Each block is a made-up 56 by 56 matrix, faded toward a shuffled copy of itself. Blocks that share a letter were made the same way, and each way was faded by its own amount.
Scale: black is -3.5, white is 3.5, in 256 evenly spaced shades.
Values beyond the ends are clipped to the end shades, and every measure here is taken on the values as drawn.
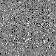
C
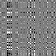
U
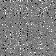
C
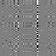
U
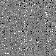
C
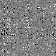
C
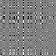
U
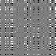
U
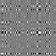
U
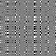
U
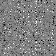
C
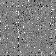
C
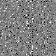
C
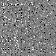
C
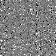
C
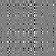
U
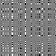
U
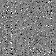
C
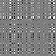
U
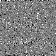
C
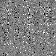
C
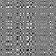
U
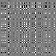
U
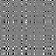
U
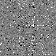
C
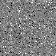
C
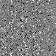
C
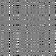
U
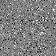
C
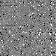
C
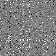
C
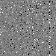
C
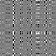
U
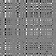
U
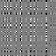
U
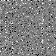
C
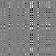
U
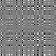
U
